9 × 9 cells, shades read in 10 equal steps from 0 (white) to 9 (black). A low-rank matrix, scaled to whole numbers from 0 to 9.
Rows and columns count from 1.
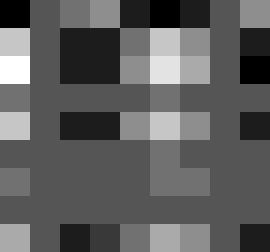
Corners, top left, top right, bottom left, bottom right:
9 4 3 8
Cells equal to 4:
7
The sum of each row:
59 49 45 52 48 53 51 54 50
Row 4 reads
5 6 6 6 6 5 6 6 6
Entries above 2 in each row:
9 7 7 9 7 9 9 9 9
